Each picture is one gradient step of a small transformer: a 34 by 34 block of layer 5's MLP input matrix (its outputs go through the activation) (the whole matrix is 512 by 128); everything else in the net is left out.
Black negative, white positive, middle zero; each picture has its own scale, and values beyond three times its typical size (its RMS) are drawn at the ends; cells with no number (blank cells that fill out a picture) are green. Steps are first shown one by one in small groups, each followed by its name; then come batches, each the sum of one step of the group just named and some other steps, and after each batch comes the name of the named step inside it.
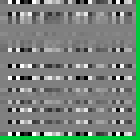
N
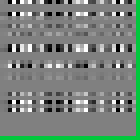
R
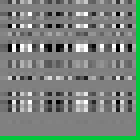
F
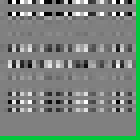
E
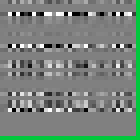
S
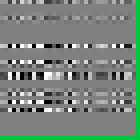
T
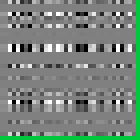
N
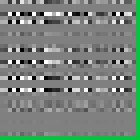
S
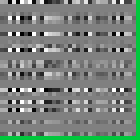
T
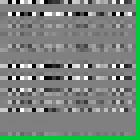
S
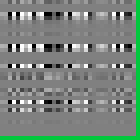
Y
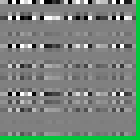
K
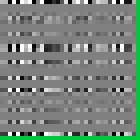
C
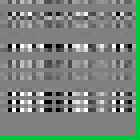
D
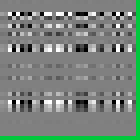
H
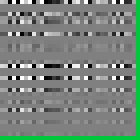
C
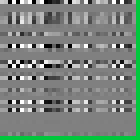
Y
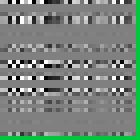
Y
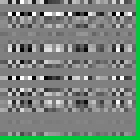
H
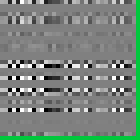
Y
